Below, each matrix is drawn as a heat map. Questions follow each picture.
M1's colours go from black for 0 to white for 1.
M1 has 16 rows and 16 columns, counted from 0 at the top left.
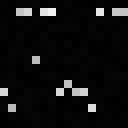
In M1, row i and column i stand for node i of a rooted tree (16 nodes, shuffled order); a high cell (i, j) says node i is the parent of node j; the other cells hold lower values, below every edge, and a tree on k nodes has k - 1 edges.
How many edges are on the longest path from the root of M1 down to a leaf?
3
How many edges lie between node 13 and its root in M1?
0
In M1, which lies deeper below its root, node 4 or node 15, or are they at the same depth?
node 4
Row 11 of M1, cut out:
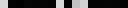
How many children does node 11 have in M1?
4
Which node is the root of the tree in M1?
13
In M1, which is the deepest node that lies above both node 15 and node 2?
1
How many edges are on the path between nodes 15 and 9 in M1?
4
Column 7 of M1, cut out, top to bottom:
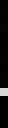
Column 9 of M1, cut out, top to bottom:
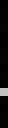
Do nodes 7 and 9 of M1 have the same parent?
yes
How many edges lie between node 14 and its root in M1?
2
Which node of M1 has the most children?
1
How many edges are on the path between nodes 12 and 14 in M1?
2
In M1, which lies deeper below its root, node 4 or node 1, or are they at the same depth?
node 4
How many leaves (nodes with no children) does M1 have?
11
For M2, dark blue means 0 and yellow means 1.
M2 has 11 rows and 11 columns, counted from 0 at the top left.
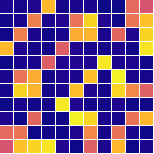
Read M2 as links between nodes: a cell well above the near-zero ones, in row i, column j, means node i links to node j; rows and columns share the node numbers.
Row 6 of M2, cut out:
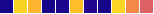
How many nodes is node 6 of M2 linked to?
6
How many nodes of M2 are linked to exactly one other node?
1
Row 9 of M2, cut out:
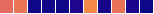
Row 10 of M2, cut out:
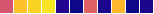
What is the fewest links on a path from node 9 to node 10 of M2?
2
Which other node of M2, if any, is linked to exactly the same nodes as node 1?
node 8
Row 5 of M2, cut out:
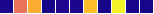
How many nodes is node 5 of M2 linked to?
4
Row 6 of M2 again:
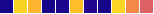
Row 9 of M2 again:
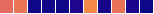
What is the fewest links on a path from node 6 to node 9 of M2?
1
